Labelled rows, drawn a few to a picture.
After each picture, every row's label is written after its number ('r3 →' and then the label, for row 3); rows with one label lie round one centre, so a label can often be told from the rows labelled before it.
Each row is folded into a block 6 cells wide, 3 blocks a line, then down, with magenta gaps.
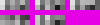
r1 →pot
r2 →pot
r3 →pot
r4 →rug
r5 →pot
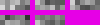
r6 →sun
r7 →rug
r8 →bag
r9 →rug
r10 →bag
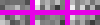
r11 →rug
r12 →pot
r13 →sun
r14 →bag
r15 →bag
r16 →pot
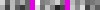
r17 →pot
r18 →pot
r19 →sun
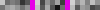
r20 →rug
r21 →pot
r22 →pot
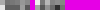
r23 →bag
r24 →pot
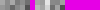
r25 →bag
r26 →sun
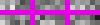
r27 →sun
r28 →rug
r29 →sun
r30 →bag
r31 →rug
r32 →rug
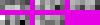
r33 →rug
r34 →pot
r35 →bag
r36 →pot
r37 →bag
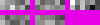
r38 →sun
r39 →rug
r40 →pot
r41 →bag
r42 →rug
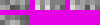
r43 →bag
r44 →sun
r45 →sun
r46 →rug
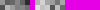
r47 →rug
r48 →sun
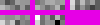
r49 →bag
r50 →bag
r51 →pot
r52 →sun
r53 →pot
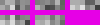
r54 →sun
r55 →bag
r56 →sun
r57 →sun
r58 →sun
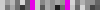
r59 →pot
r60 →pot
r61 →pot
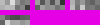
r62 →sun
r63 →rug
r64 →sun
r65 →rug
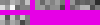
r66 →sun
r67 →bag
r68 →rug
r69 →pot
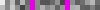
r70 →pot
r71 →rug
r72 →bag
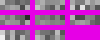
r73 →rug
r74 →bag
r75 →sun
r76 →rug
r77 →rug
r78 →rug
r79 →sun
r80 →bag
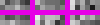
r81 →rug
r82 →rug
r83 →pot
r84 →rug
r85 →pot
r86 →bag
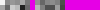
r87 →pot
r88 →bag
